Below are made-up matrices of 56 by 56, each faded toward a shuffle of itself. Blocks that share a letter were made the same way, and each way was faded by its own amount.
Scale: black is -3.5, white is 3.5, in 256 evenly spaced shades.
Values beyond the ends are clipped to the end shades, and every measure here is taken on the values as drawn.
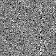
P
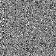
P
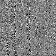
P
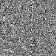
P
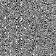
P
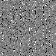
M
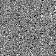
P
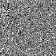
P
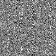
P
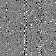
M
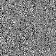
P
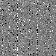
M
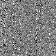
P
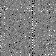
M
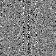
P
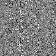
P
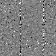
M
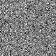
P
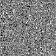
P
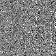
P
